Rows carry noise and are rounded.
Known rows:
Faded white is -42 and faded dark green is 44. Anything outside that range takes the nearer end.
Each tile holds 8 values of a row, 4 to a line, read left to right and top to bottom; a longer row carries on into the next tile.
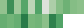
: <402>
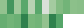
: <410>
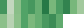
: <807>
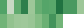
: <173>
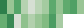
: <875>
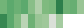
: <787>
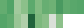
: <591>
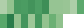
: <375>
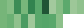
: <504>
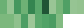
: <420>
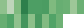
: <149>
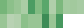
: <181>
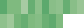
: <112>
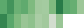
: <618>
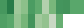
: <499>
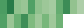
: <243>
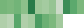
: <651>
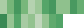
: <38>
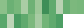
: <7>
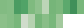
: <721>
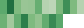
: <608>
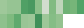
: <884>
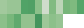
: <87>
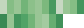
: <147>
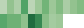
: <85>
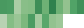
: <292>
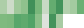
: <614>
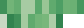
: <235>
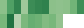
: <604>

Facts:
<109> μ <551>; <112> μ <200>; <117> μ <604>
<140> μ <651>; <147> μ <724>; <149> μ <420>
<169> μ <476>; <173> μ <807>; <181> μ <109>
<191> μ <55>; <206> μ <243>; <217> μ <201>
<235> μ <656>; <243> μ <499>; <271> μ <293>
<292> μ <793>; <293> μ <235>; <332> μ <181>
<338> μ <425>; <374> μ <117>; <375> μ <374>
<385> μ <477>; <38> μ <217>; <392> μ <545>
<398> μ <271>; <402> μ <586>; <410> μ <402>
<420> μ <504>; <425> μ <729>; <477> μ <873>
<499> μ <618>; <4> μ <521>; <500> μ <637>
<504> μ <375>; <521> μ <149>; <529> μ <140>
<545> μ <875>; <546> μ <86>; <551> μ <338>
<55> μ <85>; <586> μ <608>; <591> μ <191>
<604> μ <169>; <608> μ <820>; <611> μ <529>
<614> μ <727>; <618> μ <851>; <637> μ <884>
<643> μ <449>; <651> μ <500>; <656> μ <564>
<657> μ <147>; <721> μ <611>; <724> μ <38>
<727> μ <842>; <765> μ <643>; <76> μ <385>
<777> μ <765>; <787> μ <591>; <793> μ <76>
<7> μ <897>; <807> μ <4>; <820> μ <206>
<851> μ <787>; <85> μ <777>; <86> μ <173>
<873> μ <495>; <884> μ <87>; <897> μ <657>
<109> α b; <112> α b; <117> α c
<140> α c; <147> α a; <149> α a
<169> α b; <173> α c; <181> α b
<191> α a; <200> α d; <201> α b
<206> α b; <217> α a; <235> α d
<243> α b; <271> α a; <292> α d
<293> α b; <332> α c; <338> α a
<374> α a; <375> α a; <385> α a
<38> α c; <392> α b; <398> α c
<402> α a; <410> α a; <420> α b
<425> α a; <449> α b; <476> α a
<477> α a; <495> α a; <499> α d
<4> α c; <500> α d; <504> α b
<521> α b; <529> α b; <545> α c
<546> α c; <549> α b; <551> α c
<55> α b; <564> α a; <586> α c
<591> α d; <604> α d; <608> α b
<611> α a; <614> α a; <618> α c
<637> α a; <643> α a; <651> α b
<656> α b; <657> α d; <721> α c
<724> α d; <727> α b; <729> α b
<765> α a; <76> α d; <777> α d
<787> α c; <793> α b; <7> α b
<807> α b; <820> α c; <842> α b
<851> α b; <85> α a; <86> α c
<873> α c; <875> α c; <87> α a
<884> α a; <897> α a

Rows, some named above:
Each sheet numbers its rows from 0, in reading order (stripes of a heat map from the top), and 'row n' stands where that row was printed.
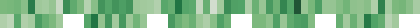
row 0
<651>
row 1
<374>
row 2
<820>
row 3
<420>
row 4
<55>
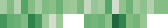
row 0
<191>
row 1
<765>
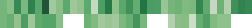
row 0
<504>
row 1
<4>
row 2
<500>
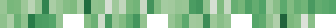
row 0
<449>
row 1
<392>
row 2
<637>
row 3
<591>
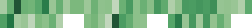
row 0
<117>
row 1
<777>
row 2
<375>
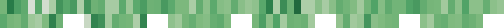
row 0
<586>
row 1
<235>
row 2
<112>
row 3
<169>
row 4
<200>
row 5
<549>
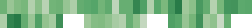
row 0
<271>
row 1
<873>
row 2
<499>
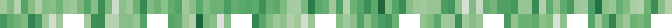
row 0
<191>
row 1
<398>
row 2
<591>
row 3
<618>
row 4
<521>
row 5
<637>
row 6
<851>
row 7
<206>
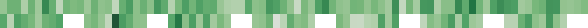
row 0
<201>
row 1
<777>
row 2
<476>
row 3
<140>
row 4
<551>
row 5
<76>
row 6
<793>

